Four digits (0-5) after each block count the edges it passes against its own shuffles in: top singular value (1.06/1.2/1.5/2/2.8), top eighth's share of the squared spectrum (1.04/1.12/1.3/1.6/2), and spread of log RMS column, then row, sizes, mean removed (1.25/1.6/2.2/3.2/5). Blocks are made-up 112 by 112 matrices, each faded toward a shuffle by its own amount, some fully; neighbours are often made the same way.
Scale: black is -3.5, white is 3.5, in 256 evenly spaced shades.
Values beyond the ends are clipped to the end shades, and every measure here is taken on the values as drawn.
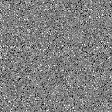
4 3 1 2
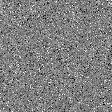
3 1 0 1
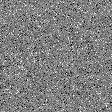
0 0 0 0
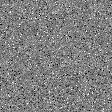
0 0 0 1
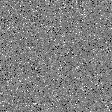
2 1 0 0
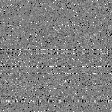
4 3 1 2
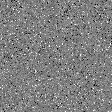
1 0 0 0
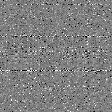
4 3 1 3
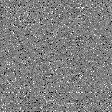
3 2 1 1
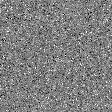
0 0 0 0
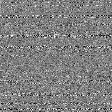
2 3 0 4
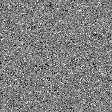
0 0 0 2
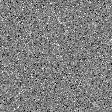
0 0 0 0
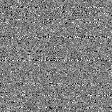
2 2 0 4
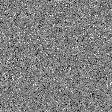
0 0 0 1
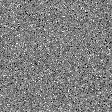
0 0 0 0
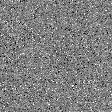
0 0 0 0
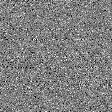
1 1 0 3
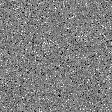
0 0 0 0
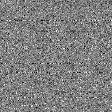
1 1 0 3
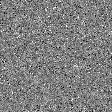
0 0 0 1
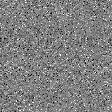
3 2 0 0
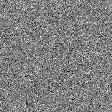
2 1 0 0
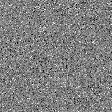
3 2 0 1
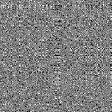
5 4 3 3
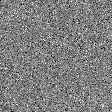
2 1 0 0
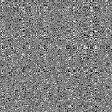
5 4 2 3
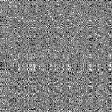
5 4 3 3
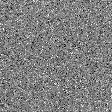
1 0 0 0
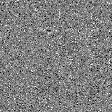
3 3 1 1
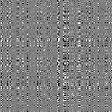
5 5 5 4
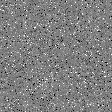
2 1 0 0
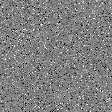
3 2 0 0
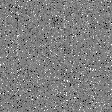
3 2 1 0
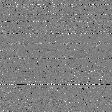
4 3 0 3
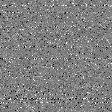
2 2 0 3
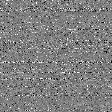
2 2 0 3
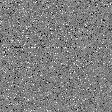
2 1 0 1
